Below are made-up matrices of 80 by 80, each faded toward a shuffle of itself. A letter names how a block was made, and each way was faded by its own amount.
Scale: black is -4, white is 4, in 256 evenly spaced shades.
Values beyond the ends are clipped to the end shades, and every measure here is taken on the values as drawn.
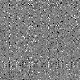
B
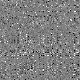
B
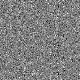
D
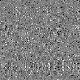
B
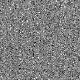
D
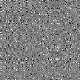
B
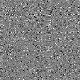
B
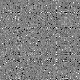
B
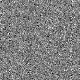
D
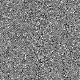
D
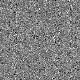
D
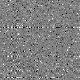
B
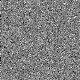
D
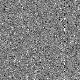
D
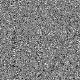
D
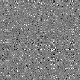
B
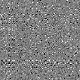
B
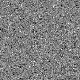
D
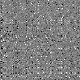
B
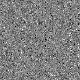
D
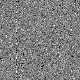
D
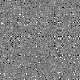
B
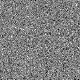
D
